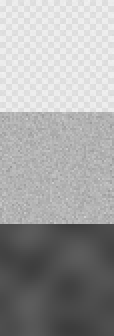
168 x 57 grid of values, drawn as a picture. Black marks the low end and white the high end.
It is made of 3 by 1 panels. Panel 1,1: very high, checkered, faint in contrast. Panel 2,1: high, fine-grained, faint in contrast. Panel 3,1: low, smooth, faint in contrast.
